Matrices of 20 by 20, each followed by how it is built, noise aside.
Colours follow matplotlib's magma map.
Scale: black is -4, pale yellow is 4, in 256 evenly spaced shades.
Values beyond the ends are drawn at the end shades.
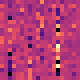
uneven columns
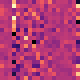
uneven columns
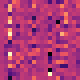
uneven columns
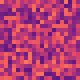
noise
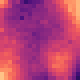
smooth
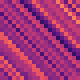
Toeplitz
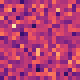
noise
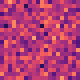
noise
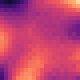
smooth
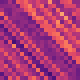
Toeplitz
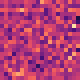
noise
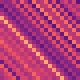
Toeplitz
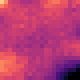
smooth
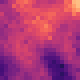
smooth
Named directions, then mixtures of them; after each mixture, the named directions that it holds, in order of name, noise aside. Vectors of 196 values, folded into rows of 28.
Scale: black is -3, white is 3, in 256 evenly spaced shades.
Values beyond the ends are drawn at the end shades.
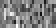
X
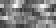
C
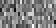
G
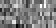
C, G, X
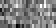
C, G, X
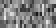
C, X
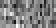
C, X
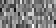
G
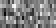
C, G, X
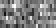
C, G, X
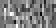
X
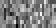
X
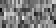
C, G, X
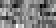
C, X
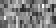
C, X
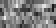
C, G, X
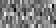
G, X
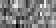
C, X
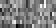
C, G, X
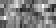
C, X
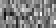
G, X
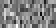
X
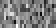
X
